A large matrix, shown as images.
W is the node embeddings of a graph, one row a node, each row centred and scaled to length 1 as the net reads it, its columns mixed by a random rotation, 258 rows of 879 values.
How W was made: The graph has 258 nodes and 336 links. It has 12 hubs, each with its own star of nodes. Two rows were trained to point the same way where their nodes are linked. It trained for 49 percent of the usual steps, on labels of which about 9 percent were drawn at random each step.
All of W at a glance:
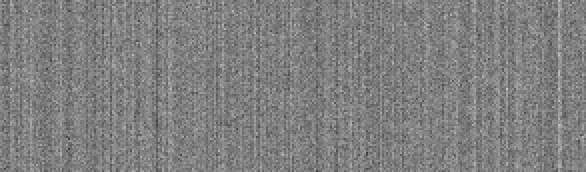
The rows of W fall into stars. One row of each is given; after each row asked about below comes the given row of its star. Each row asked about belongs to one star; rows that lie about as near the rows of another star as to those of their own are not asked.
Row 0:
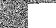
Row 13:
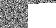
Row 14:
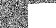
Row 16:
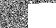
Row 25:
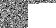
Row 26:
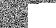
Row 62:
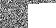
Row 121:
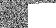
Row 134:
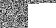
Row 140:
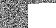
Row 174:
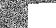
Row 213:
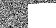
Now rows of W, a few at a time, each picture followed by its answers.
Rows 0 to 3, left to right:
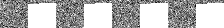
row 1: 25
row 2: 16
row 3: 134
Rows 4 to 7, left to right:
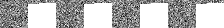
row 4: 134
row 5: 121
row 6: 16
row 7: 26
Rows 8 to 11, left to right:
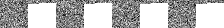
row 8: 16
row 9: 121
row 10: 0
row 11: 134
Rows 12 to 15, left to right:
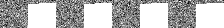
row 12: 25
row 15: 140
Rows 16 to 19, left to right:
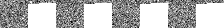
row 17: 26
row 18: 174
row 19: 0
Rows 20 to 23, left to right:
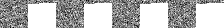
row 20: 213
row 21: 121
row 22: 13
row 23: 26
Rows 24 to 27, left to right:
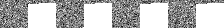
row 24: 62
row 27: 174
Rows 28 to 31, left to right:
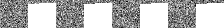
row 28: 14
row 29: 13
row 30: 0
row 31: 174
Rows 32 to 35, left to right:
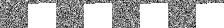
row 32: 140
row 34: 140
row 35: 16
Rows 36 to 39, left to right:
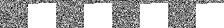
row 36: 121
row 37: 121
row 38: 121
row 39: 16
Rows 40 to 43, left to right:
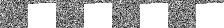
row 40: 14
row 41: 174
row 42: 140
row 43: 140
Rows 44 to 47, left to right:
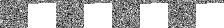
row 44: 121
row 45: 14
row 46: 25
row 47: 25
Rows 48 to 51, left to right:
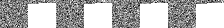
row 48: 0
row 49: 14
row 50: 16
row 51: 62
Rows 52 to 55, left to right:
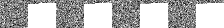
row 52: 13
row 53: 62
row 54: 16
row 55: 14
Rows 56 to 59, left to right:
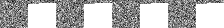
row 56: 134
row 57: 25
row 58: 0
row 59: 16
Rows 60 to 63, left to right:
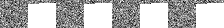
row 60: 134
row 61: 0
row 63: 62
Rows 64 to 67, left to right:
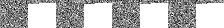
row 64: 134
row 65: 25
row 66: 0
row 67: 213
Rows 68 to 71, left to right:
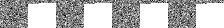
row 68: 121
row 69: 121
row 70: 13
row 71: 26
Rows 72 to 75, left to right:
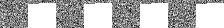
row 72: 25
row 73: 14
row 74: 13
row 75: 13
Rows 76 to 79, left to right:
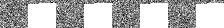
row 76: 25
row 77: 140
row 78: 26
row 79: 121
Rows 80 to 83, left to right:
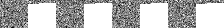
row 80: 62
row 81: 213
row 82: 13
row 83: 16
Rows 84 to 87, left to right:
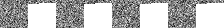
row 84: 213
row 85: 62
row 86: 14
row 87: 62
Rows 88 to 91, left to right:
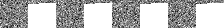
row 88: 0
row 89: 14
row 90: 0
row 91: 174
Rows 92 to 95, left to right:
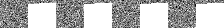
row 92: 14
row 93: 140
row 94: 140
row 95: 134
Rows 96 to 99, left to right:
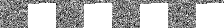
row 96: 121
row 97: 174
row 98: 13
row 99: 25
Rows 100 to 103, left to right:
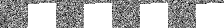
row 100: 174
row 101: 0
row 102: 140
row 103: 140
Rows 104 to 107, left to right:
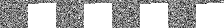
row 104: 16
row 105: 16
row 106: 16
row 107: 26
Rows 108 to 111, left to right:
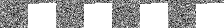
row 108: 213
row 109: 25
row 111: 213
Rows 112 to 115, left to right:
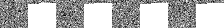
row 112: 26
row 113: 121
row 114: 62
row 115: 14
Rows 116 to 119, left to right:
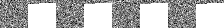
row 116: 14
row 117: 174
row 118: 140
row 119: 62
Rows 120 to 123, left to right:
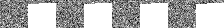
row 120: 16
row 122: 0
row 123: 62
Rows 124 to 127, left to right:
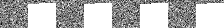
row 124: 174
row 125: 134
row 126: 62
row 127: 0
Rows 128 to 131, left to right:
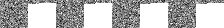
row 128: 121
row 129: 13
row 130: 13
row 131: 25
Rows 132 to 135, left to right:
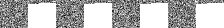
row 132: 26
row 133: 26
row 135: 14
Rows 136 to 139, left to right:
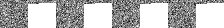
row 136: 26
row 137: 174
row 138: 62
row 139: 62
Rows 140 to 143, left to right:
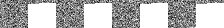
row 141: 25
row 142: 13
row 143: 134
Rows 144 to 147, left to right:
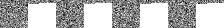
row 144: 134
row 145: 121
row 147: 14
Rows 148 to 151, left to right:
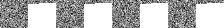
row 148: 0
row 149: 62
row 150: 14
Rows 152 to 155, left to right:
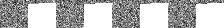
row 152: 16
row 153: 134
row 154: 140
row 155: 140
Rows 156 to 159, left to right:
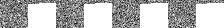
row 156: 25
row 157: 62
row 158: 174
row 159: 0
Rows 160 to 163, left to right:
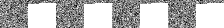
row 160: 16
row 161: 25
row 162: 25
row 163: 14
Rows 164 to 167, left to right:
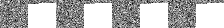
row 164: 140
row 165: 14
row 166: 16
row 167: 134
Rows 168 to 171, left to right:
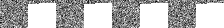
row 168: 62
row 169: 62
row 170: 174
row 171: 26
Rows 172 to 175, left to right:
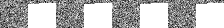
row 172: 174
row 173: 62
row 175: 25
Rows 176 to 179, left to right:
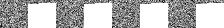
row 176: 26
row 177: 62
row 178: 13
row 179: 14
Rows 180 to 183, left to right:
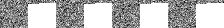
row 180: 62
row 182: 25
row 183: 16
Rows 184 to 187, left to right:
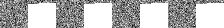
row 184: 25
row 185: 14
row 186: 25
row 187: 16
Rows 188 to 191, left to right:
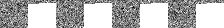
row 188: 25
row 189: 0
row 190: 121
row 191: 121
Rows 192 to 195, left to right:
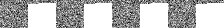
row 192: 121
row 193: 14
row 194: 16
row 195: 0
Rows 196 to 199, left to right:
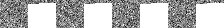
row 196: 0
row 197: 16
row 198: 62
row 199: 213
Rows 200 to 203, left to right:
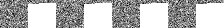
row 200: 121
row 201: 62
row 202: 14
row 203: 14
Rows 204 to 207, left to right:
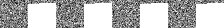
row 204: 14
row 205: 14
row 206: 16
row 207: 25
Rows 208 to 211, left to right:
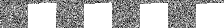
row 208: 213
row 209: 13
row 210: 213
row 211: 14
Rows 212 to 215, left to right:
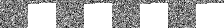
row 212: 174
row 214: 25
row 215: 62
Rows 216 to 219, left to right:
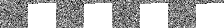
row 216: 121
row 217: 134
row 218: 16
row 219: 62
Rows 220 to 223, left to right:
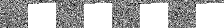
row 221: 25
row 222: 13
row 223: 121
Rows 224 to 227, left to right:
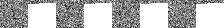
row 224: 13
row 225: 14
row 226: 121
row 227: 213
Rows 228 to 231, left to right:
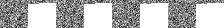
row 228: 25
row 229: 140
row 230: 0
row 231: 13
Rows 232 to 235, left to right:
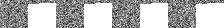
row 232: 140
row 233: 140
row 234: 13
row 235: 174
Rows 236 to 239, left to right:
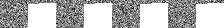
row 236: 134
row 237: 13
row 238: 25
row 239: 174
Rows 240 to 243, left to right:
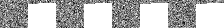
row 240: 13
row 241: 213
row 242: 134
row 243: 140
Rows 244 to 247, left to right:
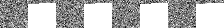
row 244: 25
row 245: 14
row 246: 62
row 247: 16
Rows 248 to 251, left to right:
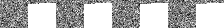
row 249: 62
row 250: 174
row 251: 121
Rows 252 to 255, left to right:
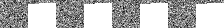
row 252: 213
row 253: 0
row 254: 134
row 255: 213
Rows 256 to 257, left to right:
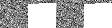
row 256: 0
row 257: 13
